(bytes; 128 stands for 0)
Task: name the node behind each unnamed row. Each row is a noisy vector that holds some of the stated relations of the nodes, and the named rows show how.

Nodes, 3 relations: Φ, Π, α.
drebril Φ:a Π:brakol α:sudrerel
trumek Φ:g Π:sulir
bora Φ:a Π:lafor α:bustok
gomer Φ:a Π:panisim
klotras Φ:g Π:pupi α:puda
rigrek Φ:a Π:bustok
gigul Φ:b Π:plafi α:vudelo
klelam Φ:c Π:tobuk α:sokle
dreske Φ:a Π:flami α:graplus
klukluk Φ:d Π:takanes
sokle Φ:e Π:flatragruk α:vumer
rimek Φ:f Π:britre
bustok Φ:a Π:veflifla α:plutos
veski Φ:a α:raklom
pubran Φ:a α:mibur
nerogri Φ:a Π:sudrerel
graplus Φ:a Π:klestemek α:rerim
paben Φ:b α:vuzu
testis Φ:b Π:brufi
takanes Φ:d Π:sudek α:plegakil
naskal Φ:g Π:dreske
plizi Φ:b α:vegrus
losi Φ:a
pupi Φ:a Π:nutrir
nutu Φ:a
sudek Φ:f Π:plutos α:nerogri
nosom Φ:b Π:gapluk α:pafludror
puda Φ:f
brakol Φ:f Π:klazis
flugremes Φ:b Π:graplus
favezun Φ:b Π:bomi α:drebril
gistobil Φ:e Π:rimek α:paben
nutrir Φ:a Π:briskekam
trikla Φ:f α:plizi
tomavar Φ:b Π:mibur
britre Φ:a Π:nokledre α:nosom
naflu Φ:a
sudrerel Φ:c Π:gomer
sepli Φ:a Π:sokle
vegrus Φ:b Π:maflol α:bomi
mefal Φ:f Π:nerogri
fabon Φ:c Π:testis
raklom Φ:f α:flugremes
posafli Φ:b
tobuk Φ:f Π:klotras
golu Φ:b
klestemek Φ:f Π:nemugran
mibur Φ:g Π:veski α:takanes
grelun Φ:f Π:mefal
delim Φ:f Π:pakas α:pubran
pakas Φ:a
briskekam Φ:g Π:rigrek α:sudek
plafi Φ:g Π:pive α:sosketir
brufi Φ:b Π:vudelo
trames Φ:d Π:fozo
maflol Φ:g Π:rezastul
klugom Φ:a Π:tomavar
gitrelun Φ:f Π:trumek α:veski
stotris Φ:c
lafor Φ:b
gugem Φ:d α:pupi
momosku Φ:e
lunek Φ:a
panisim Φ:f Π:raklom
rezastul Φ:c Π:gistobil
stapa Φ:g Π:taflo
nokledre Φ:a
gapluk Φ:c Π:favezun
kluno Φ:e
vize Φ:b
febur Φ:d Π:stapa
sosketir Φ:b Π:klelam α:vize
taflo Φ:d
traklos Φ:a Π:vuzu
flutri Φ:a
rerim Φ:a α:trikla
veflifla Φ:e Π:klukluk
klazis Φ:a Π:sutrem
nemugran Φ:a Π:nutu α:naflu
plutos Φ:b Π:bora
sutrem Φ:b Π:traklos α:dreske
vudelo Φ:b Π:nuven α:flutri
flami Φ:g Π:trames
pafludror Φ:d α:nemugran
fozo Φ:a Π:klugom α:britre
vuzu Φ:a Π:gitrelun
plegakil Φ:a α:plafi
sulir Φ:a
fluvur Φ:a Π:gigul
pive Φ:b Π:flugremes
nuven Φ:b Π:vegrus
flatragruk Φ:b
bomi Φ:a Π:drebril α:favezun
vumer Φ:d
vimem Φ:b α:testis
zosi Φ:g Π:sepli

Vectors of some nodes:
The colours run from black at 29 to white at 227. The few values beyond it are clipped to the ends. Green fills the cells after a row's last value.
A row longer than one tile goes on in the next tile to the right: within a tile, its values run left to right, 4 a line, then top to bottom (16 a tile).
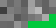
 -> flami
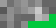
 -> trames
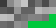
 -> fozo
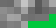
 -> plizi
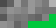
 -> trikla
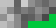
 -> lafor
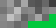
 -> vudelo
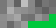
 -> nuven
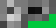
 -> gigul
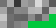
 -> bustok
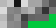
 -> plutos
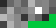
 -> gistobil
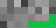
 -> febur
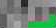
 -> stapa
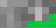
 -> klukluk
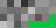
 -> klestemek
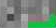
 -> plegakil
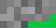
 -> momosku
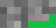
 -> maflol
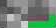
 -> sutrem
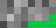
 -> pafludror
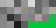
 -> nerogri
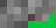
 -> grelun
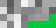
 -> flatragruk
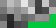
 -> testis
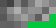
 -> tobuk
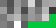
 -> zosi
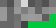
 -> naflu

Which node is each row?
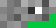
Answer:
nokledre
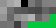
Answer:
gapluk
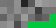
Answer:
brakol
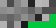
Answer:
puda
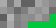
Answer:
taflo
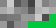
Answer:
veski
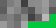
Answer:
delim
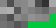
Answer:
sudrerel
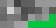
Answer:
mibur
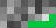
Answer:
fabon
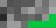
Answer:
trumek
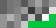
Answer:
klelam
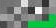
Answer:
britre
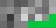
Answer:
pupi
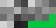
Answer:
sudek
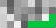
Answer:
sokle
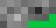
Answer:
pive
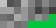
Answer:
vize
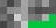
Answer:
sosketir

